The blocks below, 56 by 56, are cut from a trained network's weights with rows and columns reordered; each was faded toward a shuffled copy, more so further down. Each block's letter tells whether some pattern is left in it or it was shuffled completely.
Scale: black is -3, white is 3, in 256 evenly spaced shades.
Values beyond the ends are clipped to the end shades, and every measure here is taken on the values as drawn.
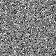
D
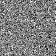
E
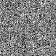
E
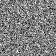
D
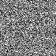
E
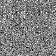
E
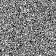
D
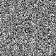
E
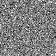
D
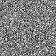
E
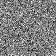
D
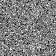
D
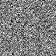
E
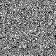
E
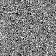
E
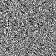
E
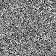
D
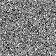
D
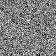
E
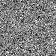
D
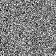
E
